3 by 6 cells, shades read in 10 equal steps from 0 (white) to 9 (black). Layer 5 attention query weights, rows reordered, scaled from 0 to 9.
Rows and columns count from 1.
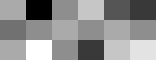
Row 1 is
3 9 4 2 6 7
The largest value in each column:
5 9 4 7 6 7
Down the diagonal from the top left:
3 4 4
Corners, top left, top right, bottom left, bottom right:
3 7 3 1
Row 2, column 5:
3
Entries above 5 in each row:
3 0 1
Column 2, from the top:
9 4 0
